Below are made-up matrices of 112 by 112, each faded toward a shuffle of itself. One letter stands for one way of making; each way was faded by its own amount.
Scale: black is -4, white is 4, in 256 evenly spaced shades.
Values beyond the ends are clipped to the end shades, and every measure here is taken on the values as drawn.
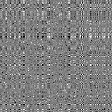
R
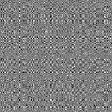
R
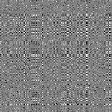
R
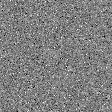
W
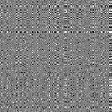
R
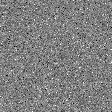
W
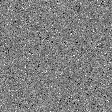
W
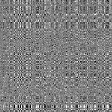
R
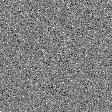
W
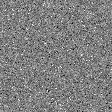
W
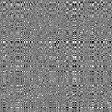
R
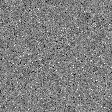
W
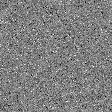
W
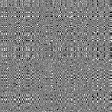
R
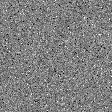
W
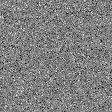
W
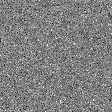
W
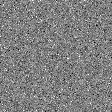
W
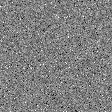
W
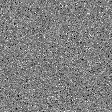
W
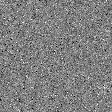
W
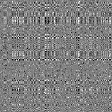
R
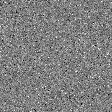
W
